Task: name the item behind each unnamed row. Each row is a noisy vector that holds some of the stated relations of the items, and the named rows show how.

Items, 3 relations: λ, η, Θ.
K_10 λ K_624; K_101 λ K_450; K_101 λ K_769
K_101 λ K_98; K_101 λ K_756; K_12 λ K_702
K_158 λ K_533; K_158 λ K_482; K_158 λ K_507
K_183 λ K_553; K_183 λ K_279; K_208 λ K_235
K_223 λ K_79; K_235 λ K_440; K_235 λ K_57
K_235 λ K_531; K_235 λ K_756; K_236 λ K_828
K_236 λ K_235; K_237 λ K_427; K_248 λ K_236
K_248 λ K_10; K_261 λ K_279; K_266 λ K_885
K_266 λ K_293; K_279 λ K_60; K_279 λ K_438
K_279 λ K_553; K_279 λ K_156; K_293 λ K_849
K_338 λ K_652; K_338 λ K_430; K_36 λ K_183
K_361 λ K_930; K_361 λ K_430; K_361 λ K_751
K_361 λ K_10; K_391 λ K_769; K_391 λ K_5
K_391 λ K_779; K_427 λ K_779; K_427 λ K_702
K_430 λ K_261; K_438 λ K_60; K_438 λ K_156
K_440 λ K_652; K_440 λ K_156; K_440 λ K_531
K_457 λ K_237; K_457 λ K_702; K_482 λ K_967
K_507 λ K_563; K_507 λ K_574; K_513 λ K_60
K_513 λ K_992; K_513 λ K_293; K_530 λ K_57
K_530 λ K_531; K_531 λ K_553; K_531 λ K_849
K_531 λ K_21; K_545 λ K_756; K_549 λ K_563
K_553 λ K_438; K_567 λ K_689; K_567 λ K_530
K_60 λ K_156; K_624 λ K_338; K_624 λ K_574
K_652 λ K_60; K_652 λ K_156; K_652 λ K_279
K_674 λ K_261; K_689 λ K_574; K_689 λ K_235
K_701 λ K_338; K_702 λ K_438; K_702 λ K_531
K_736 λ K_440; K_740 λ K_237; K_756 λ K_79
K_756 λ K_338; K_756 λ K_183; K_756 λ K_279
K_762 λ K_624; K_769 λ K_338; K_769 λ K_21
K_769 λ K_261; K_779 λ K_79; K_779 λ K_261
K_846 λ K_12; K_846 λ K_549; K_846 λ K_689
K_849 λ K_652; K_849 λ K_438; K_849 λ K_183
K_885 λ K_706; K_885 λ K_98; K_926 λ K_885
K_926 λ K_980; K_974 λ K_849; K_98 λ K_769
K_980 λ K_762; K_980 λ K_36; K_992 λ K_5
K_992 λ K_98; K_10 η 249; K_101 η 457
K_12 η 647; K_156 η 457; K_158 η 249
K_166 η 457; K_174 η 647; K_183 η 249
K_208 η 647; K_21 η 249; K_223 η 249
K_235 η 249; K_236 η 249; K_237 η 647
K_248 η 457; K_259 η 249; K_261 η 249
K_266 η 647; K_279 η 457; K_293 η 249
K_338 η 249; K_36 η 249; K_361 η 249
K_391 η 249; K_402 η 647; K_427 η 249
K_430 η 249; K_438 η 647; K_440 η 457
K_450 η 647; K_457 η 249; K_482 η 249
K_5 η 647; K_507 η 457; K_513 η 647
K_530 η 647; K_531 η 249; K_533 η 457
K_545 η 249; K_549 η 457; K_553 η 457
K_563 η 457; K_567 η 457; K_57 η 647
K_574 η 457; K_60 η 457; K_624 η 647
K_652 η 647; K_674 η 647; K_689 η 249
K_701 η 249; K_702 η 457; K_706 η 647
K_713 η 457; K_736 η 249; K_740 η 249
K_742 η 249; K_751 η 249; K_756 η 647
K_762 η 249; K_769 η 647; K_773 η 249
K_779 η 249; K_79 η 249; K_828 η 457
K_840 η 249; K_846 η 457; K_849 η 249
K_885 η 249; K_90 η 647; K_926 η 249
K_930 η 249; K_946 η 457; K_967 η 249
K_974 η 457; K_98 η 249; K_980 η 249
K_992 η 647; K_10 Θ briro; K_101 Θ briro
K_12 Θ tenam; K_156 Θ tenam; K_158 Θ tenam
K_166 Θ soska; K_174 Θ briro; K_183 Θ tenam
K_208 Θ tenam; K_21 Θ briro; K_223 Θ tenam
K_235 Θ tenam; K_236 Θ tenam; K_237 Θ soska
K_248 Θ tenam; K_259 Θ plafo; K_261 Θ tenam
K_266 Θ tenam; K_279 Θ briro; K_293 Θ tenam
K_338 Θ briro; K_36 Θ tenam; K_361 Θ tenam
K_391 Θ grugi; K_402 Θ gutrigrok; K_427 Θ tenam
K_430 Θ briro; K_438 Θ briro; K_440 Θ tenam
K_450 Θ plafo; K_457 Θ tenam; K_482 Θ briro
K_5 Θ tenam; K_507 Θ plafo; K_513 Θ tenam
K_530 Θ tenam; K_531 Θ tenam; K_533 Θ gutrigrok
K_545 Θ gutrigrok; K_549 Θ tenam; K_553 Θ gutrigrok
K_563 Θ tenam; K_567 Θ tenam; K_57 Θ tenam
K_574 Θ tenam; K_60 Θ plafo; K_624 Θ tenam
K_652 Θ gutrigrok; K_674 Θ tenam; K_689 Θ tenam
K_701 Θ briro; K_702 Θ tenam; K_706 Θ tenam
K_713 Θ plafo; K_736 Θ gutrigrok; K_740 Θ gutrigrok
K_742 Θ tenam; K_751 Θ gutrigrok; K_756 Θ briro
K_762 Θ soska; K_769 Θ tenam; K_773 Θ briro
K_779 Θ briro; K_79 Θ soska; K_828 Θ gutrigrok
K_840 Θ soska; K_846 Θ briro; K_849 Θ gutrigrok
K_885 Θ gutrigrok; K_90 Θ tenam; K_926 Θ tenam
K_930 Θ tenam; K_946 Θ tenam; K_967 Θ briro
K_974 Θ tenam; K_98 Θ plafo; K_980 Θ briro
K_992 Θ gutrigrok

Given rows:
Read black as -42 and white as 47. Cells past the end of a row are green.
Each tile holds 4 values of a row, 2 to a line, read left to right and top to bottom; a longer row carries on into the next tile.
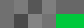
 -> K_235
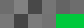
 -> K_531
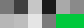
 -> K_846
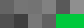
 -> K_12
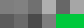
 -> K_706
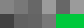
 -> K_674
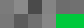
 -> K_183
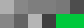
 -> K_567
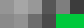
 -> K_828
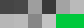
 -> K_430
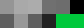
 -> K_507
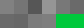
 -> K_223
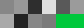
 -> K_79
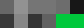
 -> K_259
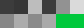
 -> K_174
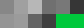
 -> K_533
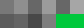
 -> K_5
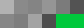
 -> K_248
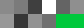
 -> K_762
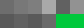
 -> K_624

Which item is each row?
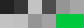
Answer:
K_967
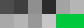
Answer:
K_779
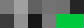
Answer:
K_98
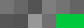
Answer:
K_457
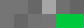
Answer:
K_742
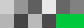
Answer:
K_166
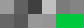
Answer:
K_391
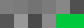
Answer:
K_885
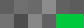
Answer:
K_689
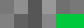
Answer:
K_261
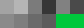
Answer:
K_553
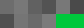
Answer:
K_736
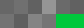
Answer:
K_236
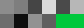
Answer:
K_237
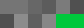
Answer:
K_545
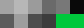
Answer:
K_713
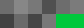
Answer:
K_652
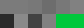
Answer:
K_992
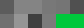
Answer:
K_751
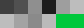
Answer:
K_21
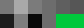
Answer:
K_450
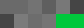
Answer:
K_740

